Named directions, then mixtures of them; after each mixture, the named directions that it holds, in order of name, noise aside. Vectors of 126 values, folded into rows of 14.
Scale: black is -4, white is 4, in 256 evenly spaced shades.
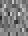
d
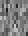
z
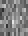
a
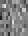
a, d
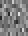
d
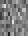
a, d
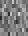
d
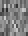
a, z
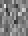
d, z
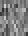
a, z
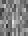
a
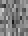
a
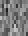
z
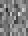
d, z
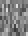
z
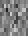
d, z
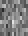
a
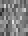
a, z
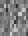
d, z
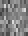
a, z
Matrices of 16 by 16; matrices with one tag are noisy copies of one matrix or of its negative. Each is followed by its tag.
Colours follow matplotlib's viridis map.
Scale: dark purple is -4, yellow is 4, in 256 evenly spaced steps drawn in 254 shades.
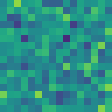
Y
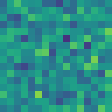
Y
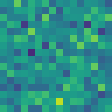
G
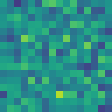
Y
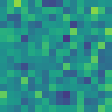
Y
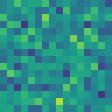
G
